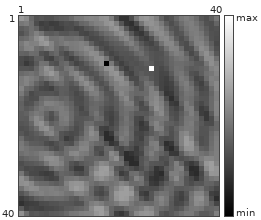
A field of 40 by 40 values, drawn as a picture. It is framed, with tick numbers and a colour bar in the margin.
No overall slope runs across the table. No row or column stands out. Rings spread out from the middle left. The histogram is bell-shaped. Two lone cells stand out: one far higher and one far lower than their neighbours.
